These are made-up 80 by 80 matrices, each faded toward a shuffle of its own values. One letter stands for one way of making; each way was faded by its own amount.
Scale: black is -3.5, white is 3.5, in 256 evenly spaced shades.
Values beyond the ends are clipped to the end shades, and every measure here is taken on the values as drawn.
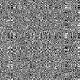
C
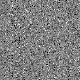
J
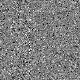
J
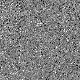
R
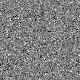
R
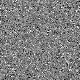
R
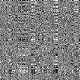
C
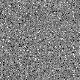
R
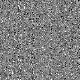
J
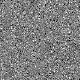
J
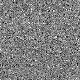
R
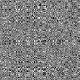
C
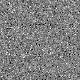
R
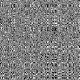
C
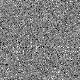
R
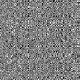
C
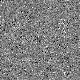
R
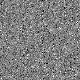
J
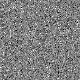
J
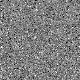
R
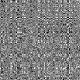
C
